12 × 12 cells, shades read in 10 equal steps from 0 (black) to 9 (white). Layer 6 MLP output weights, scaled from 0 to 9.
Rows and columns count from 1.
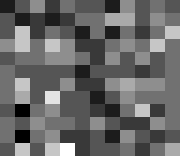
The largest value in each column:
5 7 5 8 9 4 5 6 6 7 7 7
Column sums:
41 48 42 54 48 30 34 36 52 42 48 51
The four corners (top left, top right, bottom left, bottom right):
1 3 3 6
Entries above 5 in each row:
0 2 2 3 0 0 2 2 1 0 0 4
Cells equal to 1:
10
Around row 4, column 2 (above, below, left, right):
7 4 5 4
